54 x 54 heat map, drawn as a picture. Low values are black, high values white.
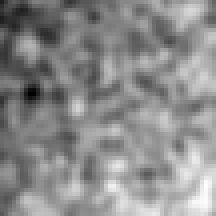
Lone odd cells: none. Slope: up to the bottom right. Mirror symmetry: none. Ninth with the lowest average: top left. Histogram: bell-shaped. Grain: blotchy.
